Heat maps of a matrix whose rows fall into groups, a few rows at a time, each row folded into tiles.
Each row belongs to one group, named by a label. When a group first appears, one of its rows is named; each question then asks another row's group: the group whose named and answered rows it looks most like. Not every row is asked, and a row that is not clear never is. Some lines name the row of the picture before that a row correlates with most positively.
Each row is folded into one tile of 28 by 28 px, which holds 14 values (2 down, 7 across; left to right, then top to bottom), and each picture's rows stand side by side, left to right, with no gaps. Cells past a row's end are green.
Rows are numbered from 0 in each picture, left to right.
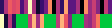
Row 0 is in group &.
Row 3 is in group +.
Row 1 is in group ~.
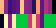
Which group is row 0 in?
~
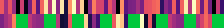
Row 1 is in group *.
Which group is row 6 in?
*
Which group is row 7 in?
+
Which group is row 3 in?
&
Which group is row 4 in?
+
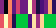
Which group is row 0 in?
+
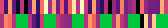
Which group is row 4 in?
+
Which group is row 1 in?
*
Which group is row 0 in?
+
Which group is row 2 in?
*
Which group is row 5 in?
~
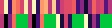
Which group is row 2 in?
&
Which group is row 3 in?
&
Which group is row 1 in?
*
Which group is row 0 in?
*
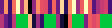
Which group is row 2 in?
*
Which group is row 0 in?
*
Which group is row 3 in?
~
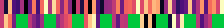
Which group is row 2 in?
+
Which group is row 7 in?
*
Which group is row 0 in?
+
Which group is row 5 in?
&
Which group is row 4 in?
*
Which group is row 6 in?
~
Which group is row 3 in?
+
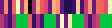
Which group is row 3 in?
*
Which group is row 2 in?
~
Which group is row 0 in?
*
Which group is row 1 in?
&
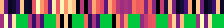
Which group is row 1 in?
&
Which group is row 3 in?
&
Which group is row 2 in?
&
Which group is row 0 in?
~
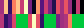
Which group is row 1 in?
+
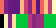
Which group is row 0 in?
~
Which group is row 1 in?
*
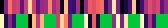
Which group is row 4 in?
~
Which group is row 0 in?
&
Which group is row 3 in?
&
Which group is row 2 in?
+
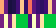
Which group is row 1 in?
~
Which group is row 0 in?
~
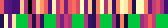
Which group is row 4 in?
&
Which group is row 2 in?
*
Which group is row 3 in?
*
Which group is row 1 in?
&
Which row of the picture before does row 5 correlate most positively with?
0
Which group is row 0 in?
~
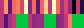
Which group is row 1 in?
*
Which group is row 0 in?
*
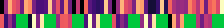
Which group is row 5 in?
~
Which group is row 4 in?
&
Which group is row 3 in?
~
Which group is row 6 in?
~
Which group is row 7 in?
*
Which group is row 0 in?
&
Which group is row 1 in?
~
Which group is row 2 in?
+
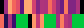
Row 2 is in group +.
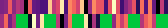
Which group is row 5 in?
+
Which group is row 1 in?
~
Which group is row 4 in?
~
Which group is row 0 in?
+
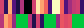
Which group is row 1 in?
&
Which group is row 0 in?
+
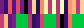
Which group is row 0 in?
+
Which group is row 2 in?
*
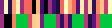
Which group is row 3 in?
*
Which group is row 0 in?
*
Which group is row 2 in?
&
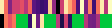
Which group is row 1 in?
~
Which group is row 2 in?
&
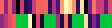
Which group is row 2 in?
&
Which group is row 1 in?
&
